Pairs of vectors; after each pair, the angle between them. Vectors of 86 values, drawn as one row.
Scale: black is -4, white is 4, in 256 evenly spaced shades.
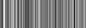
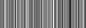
orthogonal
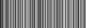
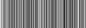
nearly opposite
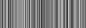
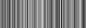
orthogonal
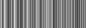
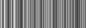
nearly parallel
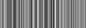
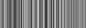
nearly parallel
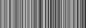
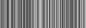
nearly opposite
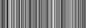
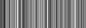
orthogonal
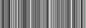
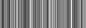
nearly parallel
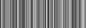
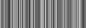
partly opposed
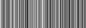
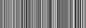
orthogonal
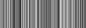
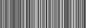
partly aligned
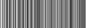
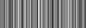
orthogonal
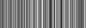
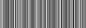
orthogonal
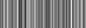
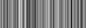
nearly opposite
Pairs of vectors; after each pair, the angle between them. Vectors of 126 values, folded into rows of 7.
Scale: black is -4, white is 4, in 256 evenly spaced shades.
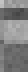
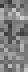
partly opposed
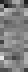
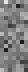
orthogonal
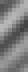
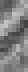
nearly parallel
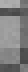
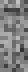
partly aligned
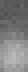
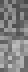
partly aligned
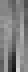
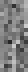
partly opposed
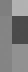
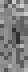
partly aligned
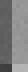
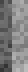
nearly parallel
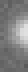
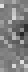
partly opposed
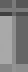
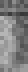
nearly parallel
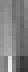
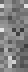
partly aligned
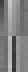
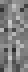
partly aligned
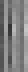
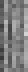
nearly parallel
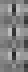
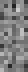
partly aligned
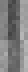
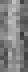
nearly opposite
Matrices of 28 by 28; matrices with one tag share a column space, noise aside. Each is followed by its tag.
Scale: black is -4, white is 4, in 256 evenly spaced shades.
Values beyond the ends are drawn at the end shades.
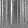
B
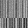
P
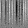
B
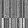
P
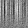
B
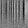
B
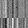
P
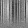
B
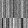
P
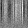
B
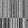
P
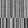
P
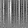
B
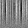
B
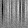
B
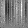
B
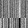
P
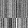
P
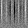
B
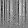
B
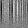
B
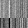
P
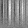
B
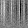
B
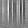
B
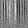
B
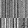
P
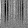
B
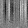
B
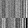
P
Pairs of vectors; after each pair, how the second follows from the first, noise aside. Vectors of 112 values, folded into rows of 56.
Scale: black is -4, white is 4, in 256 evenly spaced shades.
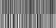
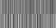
shrunk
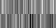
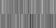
shrunk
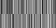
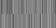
shrunk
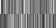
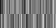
sign-scrambled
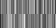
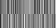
sign-scrambled
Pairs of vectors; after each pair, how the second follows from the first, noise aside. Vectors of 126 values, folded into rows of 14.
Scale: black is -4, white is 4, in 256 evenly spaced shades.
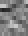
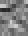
copied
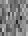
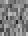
sign-scrambled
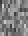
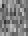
sign-scrambled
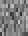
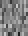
wrapped around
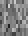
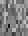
copied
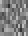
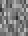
wrapped around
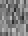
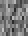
sign-scrambled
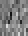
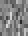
sign-scrambled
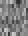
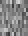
sign-scrambled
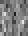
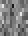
wrapped around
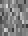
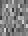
sign-scrambled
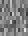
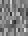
copied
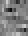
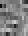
wrapped around
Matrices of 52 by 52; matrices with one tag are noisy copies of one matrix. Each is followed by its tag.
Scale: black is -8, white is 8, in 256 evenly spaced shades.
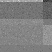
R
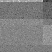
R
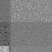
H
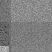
H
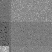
H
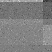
R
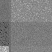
H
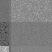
H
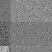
H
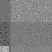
H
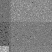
H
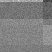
R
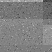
R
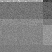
R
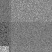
H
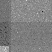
H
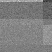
R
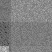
H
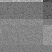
R
